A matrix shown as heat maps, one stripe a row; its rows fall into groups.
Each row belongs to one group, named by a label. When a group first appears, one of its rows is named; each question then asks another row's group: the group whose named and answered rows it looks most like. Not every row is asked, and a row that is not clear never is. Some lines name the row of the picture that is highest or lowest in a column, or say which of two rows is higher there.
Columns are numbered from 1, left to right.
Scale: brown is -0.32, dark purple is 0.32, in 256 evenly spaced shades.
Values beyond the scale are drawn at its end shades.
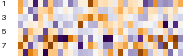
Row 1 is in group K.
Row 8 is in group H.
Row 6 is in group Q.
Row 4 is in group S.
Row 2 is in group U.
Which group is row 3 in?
K
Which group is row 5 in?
H
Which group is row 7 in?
U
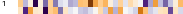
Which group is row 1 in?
K
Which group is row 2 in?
H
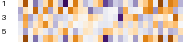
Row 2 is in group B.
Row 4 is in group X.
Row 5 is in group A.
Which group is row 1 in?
Q
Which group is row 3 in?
X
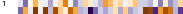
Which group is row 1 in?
A
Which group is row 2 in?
B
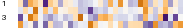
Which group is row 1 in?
H
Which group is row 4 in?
K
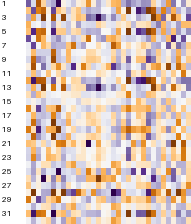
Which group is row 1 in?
S
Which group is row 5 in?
H
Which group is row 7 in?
A
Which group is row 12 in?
H
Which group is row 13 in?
B
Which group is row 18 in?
X
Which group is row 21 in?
U
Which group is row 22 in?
X
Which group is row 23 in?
X
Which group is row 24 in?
A
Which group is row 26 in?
K
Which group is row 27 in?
K
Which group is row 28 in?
Q
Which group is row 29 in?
U
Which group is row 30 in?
A
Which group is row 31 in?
H
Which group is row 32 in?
A
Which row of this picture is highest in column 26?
26
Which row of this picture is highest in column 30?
6
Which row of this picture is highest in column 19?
28
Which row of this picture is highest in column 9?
28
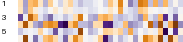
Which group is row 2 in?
H
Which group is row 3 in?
S
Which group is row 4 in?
Q
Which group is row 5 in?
S
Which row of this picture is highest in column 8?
5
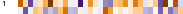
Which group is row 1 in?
U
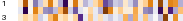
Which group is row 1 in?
Q
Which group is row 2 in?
A
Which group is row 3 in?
U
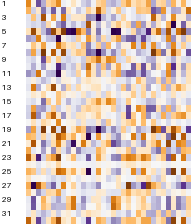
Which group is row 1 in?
U
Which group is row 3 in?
B
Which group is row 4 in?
S
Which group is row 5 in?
Q
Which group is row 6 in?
S
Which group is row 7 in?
U
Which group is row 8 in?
B
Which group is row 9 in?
K
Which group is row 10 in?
S
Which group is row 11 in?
S
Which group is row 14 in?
U
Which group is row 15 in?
K
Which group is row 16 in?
X
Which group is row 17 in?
X
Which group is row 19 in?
B
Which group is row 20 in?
U
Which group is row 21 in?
Q
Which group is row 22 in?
K
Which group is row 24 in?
U
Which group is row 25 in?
U
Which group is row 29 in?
A
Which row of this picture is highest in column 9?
5
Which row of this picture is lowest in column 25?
27
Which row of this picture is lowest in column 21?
27
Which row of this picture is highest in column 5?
5
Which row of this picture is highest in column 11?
22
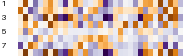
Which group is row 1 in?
Q
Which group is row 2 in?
U
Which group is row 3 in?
Q
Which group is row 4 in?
U
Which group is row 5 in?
H
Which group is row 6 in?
K
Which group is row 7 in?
S
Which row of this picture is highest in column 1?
7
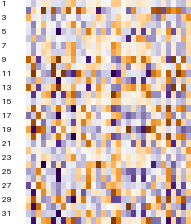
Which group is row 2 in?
B
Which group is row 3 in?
K
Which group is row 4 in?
A
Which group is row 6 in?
X
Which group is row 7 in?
A
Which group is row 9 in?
U
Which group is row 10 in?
X
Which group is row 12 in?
S
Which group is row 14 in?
A
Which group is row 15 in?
A
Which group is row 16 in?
Q
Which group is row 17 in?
S
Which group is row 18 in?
Q
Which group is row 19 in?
H
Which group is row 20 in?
Q
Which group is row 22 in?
K
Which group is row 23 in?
A
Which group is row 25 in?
S
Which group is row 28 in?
A
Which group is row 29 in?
Q
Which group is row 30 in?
H
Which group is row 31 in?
S
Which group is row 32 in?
A
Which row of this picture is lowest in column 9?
2
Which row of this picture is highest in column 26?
24
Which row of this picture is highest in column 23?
19
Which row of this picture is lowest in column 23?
6
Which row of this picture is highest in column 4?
24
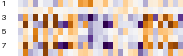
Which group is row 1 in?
K
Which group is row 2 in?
U
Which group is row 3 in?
B
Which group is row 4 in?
Q
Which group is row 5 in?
B
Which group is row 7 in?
Q
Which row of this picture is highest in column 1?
3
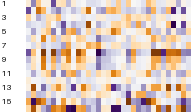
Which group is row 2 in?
S
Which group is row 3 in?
U
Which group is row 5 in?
A
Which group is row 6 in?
B
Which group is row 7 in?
K
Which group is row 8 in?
B
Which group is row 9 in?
B
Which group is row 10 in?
B
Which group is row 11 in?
A
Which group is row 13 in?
Q
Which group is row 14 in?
X
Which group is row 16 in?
Q
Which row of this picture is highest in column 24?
15
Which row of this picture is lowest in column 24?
14
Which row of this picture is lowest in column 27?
8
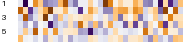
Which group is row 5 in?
B
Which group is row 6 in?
K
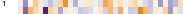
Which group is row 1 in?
A
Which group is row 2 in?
H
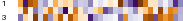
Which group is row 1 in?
H
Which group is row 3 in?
B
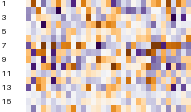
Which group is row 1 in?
Q
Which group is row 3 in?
S
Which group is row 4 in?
K
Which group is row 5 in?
A
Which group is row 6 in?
K
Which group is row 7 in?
B
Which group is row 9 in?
K
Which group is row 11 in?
X
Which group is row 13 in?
S
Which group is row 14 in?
K
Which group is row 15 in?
X
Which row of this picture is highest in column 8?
10
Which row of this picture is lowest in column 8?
7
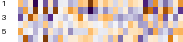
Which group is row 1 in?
K
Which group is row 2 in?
B
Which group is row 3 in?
S
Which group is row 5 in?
K
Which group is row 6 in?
X
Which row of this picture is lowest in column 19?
3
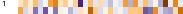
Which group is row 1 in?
U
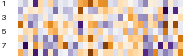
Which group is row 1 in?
K
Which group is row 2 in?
S
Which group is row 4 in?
U
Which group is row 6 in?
K
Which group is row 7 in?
A
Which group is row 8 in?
K
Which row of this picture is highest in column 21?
3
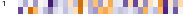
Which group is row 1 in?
S
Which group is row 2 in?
S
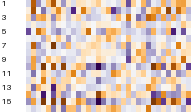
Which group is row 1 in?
X
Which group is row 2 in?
Q
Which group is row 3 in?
H
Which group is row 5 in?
S
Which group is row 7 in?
X
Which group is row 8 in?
X
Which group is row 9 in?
X
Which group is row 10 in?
B
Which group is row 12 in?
B
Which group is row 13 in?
H
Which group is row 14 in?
K
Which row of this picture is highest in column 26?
14
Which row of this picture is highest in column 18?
2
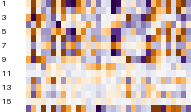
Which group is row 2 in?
Q
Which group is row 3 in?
H
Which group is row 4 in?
S
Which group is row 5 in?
Q
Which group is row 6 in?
Q
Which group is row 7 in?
A
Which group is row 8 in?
Q
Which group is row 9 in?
H
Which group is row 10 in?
K
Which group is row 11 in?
K
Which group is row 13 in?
H
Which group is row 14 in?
H
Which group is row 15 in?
U
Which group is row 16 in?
B
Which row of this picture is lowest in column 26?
16
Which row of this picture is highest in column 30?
4
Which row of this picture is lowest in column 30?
16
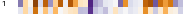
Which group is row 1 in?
B
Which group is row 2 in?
B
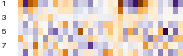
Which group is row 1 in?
H
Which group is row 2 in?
H
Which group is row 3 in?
U
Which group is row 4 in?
A
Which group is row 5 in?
S
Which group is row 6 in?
K
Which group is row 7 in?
B
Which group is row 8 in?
A
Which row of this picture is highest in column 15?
7
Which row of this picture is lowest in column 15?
6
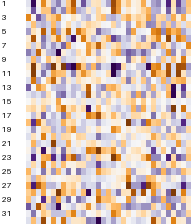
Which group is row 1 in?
A
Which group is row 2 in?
A
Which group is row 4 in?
X
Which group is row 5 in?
B
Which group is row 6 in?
Q
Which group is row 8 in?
S
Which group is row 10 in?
Q
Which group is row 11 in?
Q
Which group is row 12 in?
X
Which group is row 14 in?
S
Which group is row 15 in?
U
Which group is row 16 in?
U
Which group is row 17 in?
K
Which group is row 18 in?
H
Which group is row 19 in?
A
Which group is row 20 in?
B
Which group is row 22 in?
K
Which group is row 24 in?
B
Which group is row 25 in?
K
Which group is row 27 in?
H
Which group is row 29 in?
K
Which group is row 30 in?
S
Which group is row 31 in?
A
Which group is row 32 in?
B
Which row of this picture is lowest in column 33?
7
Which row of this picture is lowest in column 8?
10
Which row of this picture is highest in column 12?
1
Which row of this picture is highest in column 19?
10
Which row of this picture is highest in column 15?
32
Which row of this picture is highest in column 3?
3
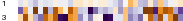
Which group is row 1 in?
X
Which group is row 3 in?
Q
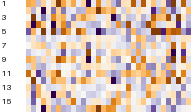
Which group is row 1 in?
U
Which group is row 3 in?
Q
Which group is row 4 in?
H
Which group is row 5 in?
B
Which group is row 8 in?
S
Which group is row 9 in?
U
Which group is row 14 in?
H
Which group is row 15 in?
A
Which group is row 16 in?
K
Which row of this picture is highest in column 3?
11
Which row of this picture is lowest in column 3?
4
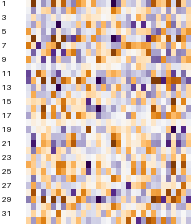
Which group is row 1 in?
Q
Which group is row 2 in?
A
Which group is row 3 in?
X
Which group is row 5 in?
K
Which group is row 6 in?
Q
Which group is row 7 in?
U
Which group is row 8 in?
A
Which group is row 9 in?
K
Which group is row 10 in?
X
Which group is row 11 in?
S
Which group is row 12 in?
B
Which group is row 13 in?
S
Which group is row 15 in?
U
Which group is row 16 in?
B
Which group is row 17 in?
B
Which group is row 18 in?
U
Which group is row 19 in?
S
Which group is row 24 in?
U
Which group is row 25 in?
U
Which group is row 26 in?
A
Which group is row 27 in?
X
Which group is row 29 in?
B
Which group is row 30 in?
A
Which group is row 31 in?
U
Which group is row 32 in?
H
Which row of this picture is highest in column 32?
19
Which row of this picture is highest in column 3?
7
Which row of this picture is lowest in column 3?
11
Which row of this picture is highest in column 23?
32
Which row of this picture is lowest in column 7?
7
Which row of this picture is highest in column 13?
24
